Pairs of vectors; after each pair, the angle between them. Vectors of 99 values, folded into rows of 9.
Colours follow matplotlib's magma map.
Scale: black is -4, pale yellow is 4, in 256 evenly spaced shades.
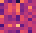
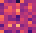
nearly parallel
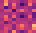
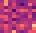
nearly parallel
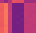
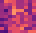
partly opposed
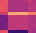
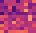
partly opposed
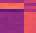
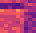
nearly opposite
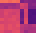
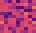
orthogonal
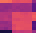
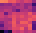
nearly parallel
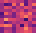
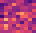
partly aligned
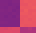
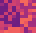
partly aligned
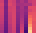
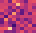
orthogonal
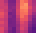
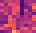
partly opposed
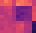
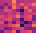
orthogonal
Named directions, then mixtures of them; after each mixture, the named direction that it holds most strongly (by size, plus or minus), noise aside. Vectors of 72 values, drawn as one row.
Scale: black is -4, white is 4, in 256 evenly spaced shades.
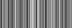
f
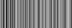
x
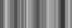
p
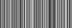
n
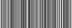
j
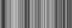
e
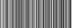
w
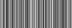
w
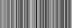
f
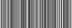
j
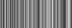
x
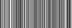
n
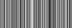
n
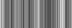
p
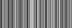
f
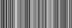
x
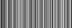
w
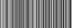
w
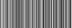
w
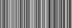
n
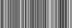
n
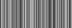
n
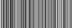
x
